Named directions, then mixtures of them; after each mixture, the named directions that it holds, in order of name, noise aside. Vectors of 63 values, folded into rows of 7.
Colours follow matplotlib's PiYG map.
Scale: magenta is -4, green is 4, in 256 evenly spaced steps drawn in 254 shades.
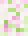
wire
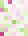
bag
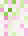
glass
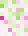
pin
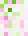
glass, pin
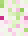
pin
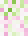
glass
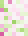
bag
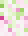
pin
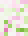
bag, wire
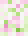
wire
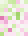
bag, pin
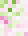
glass, pin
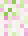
glass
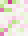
bag, glass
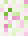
glass, wire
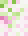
glass, pin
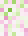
glass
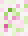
glass, wire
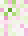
glass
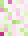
bag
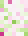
bag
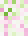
glass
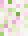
bag, wire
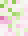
glass, pin
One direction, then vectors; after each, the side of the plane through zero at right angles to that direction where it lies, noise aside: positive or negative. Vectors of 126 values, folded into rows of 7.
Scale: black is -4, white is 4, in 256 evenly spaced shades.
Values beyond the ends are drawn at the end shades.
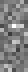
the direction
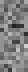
negative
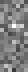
positive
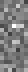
positive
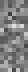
positive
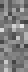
positive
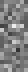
positive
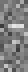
positive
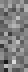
positive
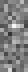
positive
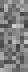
positive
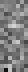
positive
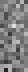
positive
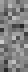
negative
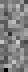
positive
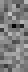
negative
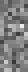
positive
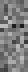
negative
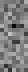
negative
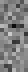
negative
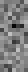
negative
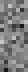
negative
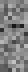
negative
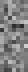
negative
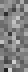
positive
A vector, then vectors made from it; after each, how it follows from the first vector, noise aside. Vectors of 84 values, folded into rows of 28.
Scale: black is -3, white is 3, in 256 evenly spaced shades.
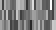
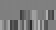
partly zeroed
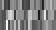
wrapped around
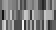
wrapped around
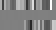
partly zeroed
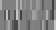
partly zeroed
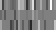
partly zeroed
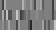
partly zeroed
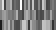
wrapped around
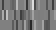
partly zeroed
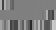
partly zeroed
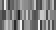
wrapped around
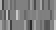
partly zeroed
